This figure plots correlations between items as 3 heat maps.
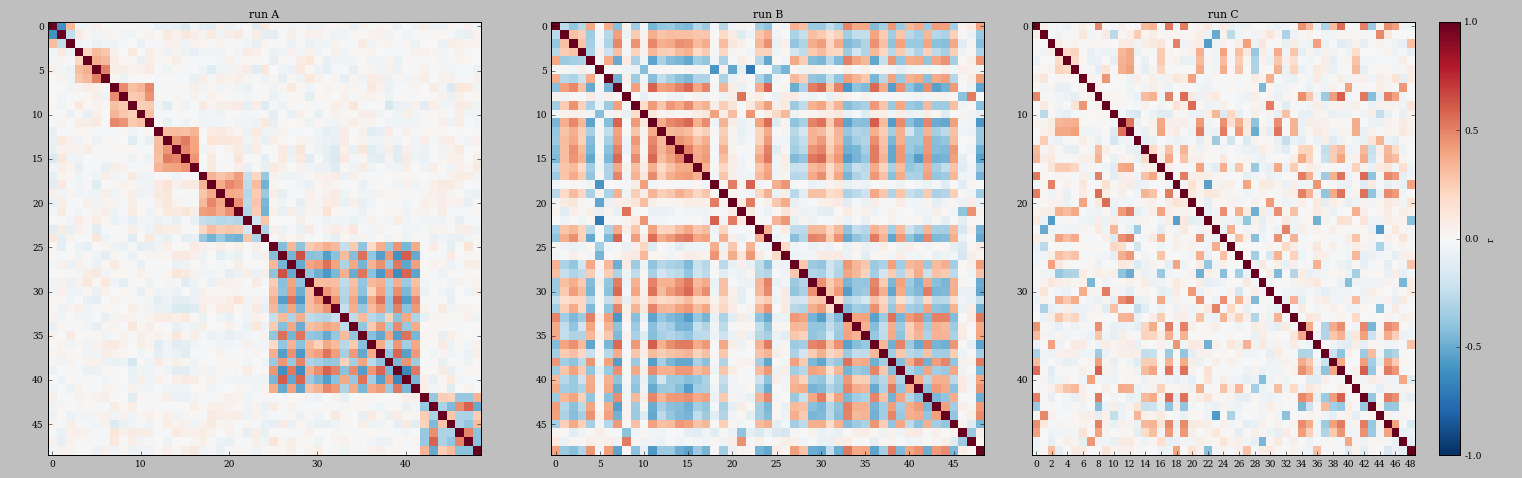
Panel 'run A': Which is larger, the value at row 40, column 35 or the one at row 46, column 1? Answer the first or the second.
the first
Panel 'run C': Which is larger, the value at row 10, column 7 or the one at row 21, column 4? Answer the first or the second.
the second
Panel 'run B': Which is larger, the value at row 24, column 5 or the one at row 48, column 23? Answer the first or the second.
the first
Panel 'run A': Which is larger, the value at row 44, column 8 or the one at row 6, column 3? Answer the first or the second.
the second
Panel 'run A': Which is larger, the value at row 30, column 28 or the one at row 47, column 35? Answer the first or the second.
the second
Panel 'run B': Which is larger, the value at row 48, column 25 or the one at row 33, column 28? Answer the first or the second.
the second
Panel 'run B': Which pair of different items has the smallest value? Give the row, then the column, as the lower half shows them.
22, 5
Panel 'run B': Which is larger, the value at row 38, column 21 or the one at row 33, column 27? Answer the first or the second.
the second
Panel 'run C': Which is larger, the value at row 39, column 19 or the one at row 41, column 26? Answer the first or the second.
the first
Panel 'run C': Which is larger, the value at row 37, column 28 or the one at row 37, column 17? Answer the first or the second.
the first
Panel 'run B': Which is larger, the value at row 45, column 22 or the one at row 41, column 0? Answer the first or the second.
the second
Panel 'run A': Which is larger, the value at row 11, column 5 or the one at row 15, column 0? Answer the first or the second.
the first
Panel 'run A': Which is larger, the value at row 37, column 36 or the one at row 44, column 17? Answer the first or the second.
the first
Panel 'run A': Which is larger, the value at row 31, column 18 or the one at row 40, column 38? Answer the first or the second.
the second
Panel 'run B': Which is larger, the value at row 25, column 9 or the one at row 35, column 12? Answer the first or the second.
the first
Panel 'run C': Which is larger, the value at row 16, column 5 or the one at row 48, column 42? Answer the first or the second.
the first
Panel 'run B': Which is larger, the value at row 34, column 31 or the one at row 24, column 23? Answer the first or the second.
the second
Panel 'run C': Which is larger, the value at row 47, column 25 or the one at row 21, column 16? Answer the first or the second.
the second
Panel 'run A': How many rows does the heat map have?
49
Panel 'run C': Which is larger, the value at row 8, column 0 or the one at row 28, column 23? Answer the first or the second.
the first
